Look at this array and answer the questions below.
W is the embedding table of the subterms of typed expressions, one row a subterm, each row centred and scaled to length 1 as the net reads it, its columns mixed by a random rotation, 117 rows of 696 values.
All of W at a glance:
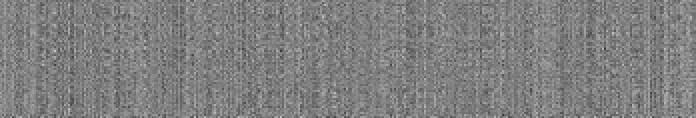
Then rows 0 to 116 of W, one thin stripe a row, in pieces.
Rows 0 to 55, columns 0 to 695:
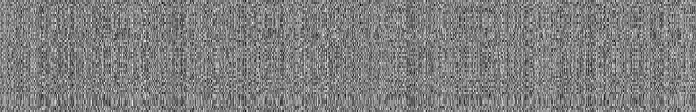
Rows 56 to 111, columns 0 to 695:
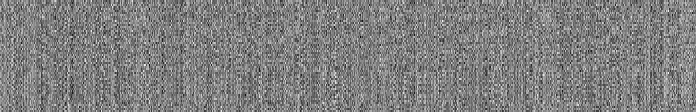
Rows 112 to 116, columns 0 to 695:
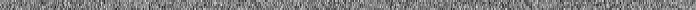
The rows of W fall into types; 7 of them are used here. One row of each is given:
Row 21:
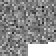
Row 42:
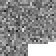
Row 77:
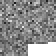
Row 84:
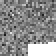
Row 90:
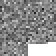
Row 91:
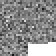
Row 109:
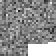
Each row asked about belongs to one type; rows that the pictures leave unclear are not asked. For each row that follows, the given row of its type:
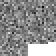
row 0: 21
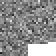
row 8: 77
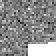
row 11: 109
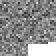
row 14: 84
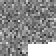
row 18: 84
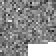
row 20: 77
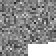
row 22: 21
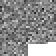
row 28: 90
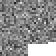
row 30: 21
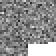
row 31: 91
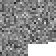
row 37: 21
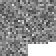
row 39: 21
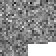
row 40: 77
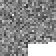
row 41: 84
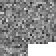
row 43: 91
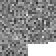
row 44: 21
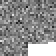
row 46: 42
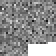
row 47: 77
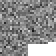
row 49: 77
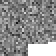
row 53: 42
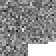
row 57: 42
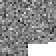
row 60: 109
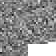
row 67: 77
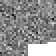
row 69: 90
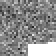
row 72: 90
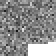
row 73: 42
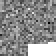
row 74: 109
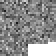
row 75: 42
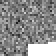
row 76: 42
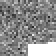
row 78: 90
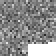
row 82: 84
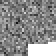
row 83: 42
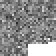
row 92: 84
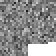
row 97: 84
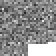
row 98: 90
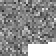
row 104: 84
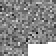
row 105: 90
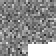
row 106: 84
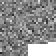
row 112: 77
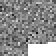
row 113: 90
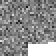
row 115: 42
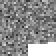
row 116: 90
